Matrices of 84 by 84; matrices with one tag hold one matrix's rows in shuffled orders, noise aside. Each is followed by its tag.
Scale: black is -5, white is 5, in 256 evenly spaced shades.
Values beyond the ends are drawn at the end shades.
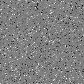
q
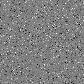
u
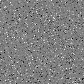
q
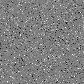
u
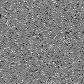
q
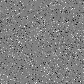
u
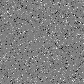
u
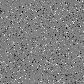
u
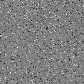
q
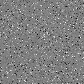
u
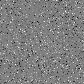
u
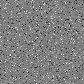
q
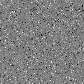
q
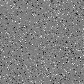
u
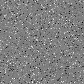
q
